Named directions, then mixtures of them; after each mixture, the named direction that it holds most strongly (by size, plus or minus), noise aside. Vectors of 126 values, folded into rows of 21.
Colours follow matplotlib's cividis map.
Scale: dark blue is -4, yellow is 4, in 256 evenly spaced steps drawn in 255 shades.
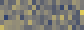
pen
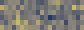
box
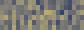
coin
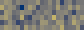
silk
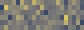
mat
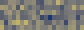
box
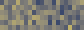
coin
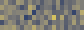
silk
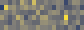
mat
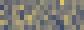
silk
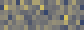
mat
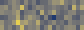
box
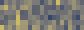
box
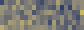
pen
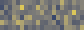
silk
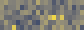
box
